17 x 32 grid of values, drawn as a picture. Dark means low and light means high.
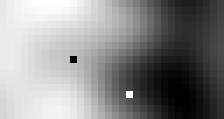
Two lone cells stand out: one far higher and one far lower than their neighbours. No regular stripes run through it. The top left is the ninth with the highest average. Values rise toward the left.
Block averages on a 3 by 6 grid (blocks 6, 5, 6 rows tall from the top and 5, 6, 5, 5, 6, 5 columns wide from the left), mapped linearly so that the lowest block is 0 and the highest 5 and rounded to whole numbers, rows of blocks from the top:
554311 / 543201 / 554200
